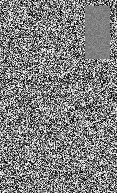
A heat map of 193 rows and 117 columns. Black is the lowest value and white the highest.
In the top right lies a patch that is calmer than the rest. There are no regular stripes. No single row or column stands out from its neighbours. The histogram is flat.
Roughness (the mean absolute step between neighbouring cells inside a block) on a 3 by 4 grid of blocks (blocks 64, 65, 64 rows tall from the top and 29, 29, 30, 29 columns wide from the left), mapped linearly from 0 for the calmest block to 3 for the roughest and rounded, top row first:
3330
3333
3333
